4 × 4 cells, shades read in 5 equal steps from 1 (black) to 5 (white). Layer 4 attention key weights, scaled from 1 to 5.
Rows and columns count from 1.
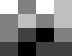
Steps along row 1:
down up down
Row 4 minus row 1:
-3 -2 -3 -2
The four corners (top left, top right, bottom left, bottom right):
5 4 2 2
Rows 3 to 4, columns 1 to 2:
3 2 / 2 1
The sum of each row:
17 14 9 7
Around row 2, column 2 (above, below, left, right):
3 2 3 3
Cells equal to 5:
2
